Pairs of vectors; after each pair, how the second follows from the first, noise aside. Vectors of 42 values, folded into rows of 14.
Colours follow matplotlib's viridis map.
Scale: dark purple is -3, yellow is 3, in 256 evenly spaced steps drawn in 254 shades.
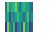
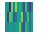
shuffled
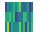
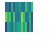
shuffled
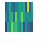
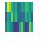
shuffled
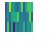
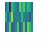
shuffled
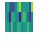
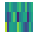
reversed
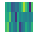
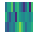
sign-scrambled
